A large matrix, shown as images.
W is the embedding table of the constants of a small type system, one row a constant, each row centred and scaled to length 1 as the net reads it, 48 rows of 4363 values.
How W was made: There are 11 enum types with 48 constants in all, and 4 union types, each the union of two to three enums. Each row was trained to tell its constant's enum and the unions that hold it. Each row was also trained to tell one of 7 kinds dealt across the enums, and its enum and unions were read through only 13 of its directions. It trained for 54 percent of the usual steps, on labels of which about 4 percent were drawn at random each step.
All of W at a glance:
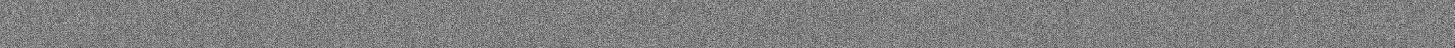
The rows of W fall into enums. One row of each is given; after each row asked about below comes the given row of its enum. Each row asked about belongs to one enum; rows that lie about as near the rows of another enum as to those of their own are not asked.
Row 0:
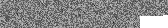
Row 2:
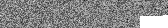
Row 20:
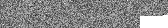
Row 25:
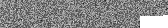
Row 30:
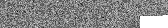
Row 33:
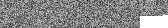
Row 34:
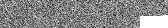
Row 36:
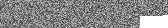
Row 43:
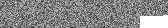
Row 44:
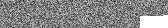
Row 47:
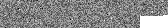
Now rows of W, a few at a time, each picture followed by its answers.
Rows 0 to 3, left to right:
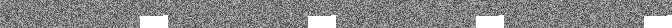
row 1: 43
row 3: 36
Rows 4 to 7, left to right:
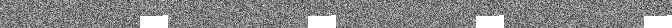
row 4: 33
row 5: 0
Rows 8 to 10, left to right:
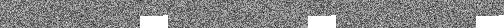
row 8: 34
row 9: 2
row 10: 36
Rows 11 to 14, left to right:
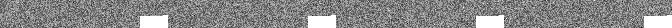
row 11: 2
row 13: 2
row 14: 30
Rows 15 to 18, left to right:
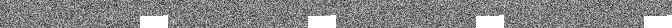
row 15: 25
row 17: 20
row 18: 25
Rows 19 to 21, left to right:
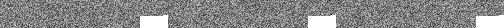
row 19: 30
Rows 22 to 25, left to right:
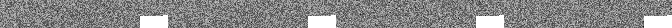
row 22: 33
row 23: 33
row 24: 47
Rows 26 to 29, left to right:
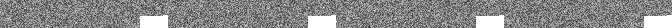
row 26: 44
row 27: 43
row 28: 43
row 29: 44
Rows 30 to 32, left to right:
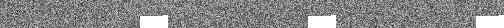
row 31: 33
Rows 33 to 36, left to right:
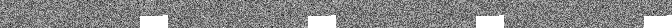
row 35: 47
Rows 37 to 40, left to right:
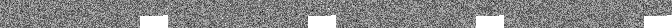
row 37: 25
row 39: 44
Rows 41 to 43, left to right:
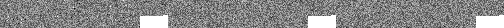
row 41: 25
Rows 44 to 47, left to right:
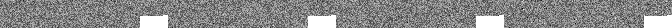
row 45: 44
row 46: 2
